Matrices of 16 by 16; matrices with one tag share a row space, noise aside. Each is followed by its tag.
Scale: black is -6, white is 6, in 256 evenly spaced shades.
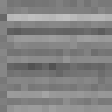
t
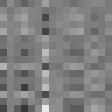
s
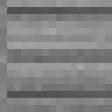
t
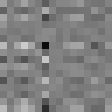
s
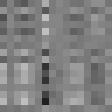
s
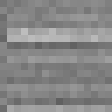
t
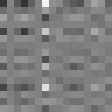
s
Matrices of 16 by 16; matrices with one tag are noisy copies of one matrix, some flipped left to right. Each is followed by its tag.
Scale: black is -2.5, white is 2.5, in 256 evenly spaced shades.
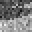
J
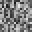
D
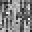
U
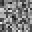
D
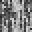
U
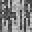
U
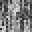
U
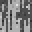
U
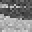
J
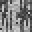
U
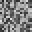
D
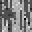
U
